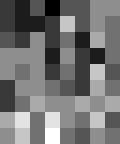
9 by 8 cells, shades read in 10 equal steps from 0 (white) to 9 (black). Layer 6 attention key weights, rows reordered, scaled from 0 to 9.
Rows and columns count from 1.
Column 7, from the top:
4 4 3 8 2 3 4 2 4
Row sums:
50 47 45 44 40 41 33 27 31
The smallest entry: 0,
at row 9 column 4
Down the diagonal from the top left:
7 8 4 8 5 7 4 6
